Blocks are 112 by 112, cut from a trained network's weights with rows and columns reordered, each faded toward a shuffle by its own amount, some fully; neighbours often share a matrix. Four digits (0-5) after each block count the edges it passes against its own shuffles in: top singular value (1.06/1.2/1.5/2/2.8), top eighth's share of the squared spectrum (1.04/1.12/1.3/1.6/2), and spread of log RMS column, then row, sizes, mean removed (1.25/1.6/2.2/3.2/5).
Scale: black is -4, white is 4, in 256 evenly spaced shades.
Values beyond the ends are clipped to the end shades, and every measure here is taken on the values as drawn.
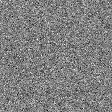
0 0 0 0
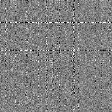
4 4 3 2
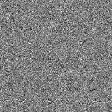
3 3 1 2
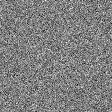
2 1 0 0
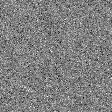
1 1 0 0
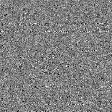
2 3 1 2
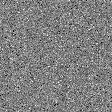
0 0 0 0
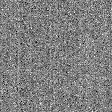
2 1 0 0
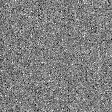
1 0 0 0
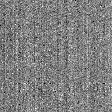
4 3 1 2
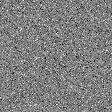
1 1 0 0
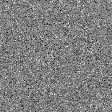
0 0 0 0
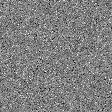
0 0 0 0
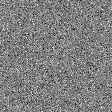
0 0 0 0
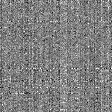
4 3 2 3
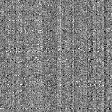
4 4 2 3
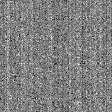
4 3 1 2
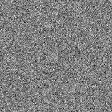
3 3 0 1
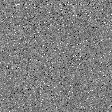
2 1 0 1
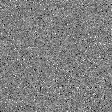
1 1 0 1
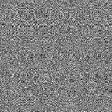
4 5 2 3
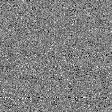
2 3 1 2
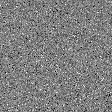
1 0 0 0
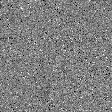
2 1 0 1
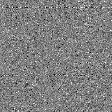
3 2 2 1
